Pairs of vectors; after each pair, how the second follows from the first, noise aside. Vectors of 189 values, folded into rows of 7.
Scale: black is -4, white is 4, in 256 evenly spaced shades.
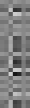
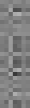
shrunk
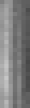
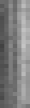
reversed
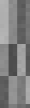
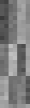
negated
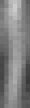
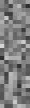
shuffled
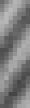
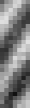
scaled up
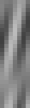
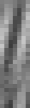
negated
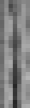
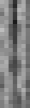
reversed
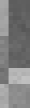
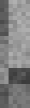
negated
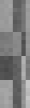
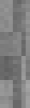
shrunk
